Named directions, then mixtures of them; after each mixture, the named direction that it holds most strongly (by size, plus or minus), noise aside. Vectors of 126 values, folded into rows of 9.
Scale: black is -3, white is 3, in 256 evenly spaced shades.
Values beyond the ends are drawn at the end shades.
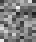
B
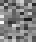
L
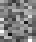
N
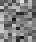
B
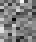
B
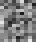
L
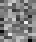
N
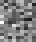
L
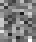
N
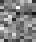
B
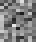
L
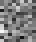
B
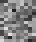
N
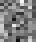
N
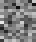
B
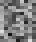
N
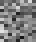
B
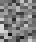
N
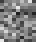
B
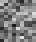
B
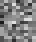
L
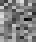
L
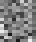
N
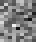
L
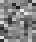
B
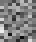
N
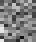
B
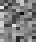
L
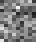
B
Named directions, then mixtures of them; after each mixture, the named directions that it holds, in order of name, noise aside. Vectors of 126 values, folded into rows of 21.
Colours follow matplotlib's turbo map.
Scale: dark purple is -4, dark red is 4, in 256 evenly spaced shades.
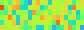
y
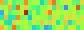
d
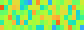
y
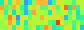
d, y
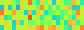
d, y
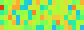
y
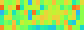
d, y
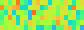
y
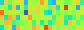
d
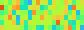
y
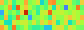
d
